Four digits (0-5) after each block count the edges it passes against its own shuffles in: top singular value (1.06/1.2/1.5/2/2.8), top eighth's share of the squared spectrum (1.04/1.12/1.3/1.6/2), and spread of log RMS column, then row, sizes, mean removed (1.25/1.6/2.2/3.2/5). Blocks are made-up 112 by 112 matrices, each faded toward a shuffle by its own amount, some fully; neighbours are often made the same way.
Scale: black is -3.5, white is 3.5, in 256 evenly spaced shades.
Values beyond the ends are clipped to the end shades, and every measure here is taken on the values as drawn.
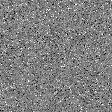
0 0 0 0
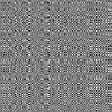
5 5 4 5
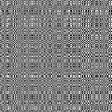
5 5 5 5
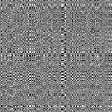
5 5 4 4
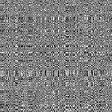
5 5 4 4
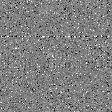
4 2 0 1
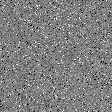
2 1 0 0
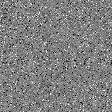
3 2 0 1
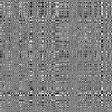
5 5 4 4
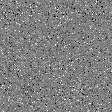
2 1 0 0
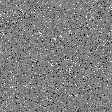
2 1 0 0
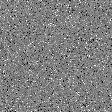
1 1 0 0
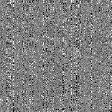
4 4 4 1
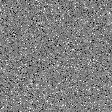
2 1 0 0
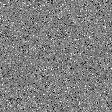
2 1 0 0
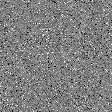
2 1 0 0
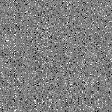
3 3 2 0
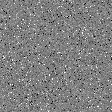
0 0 0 0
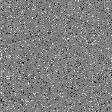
3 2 1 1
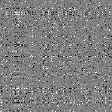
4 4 2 3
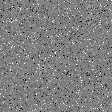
2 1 0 0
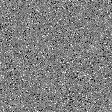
2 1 0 0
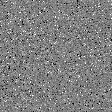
0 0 0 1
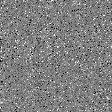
1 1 1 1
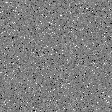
0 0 0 0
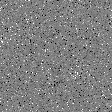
0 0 0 0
